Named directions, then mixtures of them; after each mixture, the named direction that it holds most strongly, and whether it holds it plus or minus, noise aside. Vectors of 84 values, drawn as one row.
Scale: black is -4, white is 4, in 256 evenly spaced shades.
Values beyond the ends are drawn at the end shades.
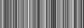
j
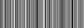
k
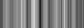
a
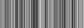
a, minus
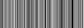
k, plus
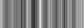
a, minus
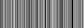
k, plus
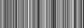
j, plus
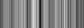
a, plus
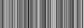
j, minus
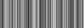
j, minus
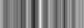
a, minus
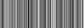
j, minus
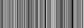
j, minus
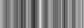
a, minus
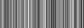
j, plus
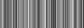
j, plus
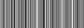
k, minus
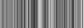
a, minus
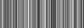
j, plus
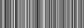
k, plus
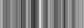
a, minus
